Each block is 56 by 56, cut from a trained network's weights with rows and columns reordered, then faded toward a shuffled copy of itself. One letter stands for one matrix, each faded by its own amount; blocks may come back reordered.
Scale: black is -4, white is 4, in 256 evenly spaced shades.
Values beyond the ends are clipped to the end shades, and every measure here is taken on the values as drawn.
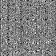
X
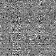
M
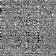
M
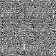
M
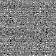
M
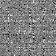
M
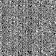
X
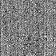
X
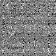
M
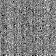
X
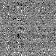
M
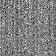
X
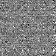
M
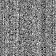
X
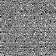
M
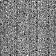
X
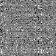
M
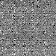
M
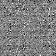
M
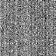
X
